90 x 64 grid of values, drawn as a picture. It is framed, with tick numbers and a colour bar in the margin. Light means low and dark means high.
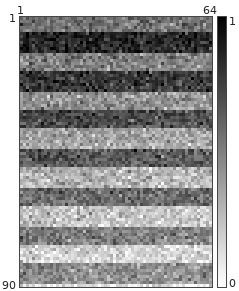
Stripes: horizontal, repeating 7 times. Average level on the scale: 50%. Slope: up to the top.
